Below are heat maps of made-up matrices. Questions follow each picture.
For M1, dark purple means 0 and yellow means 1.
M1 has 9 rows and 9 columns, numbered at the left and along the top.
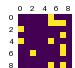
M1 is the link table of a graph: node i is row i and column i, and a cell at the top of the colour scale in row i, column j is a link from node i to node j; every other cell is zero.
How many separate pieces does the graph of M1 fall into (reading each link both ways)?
1
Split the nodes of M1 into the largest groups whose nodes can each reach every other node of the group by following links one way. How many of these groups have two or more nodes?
0
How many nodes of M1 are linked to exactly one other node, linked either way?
1
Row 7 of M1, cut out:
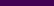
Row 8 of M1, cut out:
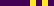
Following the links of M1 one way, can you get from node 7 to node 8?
no
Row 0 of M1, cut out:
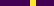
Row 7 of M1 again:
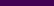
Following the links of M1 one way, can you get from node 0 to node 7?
yes
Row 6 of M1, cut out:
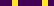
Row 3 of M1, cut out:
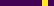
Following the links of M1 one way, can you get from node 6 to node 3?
no
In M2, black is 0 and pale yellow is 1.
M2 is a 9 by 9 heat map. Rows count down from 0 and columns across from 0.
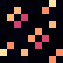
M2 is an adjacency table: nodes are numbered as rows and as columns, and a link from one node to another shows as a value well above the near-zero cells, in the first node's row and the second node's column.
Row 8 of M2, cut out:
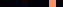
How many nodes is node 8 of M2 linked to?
1
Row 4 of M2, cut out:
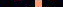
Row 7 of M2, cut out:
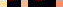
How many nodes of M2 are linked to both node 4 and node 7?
0
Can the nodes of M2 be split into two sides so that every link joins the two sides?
yes
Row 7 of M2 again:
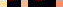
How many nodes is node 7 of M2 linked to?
3
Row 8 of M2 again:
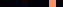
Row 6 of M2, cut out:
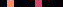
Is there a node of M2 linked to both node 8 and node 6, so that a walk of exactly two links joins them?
no
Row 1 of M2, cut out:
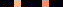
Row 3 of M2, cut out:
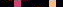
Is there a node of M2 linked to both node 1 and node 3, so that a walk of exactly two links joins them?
yes
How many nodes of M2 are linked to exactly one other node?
3
